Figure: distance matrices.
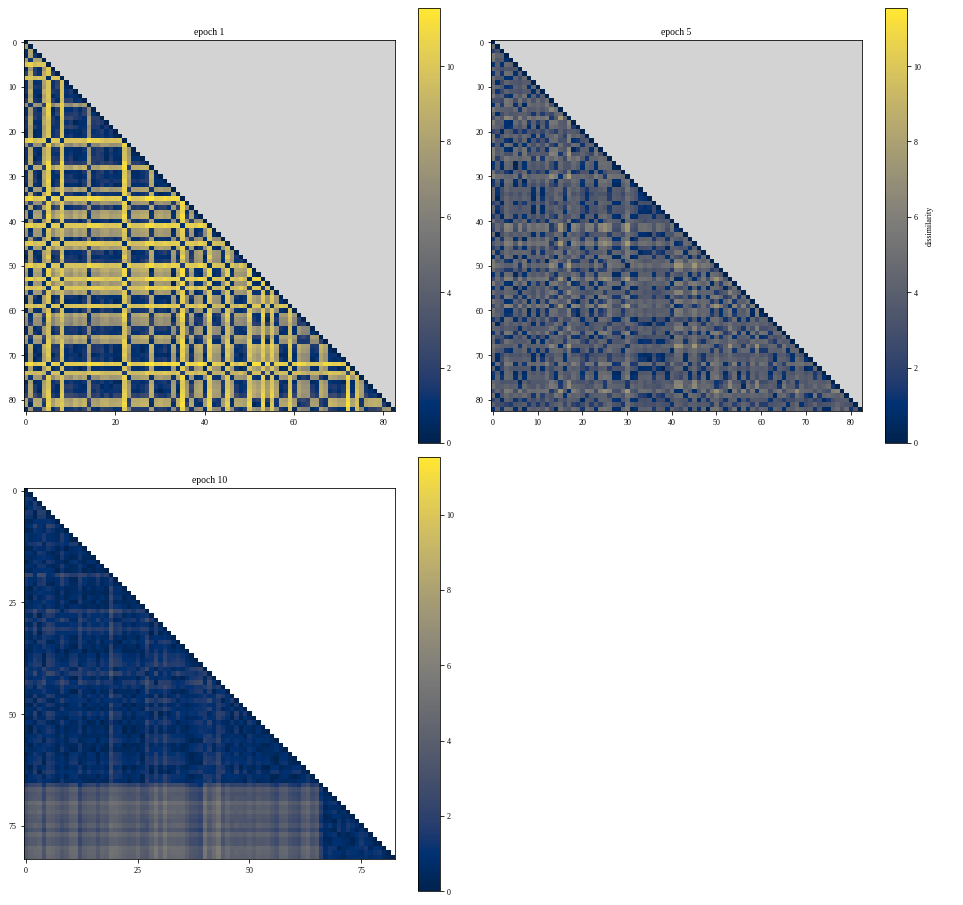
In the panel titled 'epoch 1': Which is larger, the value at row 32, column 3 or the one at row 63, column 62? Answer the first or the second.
the second
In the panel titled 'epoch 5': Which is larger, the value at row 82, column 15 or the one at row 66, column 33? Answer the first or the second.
the first
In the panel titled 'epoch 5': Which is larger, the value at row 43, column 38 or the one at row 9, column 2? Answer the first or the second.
the second
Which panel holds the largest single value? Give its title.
epoch 1
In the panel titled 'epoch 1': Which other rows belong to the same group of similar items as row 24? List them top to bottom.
0, 2, 3, 6, 7, 9, 10, 11, 12, 13, 15, 16, 17, 18, 19, 20, 21, 25, 26, 27, 29, 30, 31, 32, 34, 37, 40, 44, 47, 48, 49, 57, 58, 60, 64, 65, 68, 69, 70, 71, 73, 76, 77, 78, 79, 82
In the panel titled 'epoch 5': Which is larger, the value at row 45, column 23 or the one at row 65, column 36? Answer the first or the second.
the first
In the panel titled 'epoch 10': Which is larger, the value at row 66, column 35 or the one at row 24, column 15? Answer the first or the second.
the first
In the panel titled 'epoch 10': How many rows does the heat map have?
83
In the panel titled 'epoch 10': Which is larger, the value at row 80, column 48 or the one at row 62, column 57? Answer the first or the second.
the first
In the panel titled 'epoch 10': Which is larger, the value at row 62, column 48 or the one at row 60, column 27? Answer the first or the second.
the second
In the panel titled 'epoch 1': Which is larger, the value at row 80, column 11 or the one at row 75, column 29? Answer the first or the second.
the first
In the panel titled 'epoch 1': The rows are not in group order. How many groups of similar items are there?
3
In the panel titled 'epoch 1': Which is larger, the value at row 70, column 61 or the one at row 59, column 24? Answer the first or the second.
the second
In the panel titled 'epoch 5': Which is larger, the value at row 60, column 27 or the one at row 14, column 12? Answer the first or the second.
the second
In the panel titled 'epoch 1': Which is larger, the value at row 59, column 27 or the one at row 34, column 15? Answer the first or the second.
the first
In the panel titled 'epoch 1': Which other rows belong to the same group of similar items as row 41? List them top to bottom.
5, 8, 22, 35, 45, 50, 53, 55, 59, 72, 74
